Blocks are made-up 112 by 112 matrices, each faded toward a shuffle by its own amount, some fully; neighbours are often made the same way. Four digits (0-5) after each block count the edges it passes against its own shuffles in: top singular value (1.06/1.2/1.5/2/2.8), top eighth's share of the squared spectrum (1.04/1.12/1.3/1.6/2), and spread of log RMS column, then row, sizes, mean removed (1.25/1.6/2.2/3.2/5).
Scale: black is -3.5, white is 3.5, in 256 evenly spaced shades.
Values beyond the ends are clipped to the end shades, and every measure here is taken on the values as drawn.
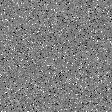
0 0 0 0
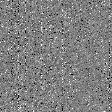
2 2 2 0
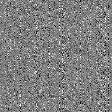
2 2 4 0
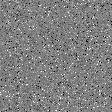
0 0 0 0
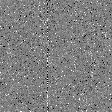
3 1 1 0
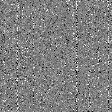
2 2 3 0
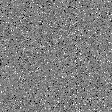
1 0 1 0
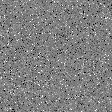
0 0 0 0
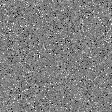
0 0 0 0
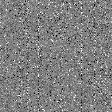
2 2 2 0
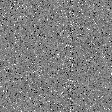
1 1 1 0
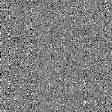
2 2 3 0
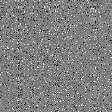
4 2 1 0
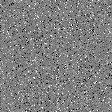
3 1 1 0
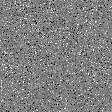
2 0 0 0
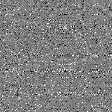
4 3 1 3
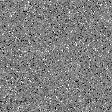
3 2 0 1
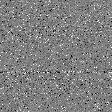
2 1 0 2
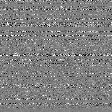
2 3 0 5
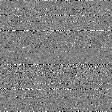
3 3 0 4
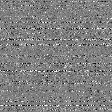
2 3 0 4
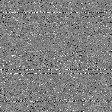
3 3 0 3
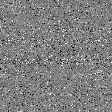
1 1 0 2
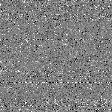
2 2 0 3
